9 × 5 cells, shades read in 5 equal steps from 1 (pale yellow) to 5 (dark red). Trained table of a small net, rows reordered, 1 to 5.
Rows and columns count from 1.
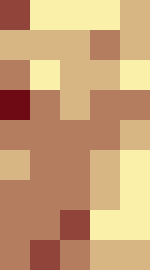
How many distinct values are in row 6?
3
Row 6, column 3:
3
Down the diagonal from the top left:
4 2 2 3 2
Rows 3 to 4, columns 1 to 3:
3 1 2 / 5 3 2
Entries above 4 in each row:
0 0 0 1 0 0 0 0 0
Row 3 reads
3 1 2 2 1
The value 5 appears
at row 4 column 1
